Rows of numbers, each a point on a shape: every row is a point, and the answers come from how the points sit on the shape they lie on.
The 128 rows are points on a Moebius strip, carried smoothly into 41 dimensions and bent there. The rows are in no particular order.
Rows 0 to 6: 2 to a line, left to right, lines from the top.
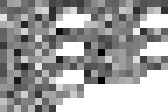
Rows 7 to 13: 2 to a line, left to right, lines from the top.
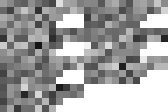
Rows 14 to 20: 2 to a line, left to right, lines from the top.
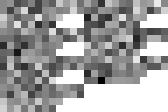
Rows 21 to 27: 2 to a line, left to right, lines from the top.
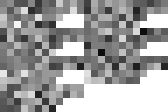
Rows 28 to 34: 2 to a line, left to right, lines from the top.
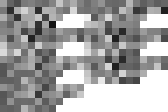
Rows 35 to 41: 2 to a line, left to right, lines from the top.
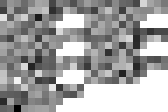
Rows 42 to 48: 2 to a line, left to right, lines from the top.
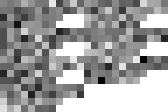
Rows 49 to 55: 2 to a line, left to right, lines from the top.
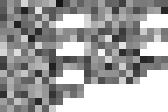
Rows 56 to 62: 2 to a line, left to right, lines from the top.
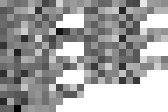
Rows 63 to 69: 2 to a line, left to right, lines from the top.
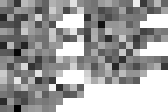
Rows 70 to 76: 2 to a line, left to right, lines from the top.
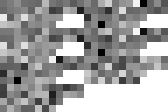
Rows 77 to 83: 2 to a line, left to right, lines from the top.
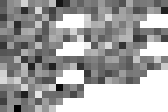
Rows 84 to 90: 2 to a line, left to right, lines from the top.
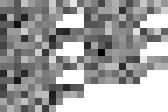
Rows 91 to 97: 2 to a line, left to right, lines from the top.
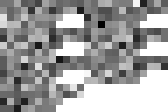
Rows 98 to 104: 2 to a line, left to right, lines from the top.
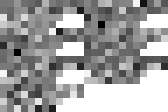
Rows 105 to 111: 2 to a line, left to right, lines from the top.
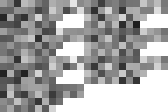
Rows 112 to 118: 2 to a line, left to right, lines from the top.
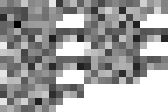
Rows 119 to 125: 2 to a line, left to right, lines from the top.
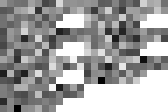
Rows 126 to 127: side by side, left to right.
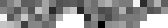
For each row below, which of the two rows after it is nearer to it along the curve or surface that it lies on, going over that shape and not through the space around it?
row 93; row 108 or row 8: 108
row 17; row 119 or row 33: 33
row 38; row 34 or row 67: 67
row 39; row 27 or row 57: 57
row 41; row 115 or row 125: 125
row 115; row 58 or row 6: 6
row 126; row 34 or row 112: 34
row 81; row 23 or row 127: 23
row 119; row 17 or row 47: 47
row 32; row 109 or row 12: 12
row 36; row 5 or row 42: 42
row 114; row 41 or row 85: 85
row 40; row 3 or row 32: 3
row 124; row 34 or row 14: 34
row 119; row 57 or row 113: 57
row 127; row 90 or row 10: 90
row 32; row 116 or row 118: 116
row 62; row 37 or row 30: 37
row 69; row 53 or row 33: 53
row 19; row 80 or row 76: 76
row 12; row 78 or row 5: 78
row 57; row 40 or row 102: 102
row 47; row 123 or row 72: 123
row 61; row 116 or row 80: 116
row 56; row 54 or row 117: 54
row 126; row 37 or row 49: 37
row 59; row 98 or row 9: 98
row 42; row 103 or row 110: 110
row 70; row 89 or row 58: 89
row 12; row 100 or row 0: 100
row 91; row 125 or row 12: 12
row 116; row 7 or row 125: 7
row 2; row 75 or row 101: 101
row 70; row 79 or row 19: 79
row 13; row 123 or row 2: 2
